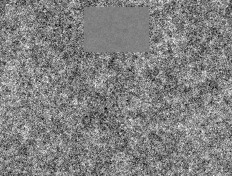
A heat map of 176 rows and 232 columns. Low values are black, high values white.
Mirror symmetry: none. Slope: none. Odd patch: calmer, in the top middle. Odd rows or columns: none. Histogram: bell-shaped. Stripes: none.
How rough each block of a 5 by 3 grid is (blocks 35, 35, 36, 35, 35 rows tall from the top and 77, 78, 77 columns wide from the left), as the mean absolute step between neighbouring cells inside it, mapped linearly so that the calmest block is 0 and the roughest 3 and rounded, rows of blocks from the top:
303 / 313 / 333 / 333 / 333
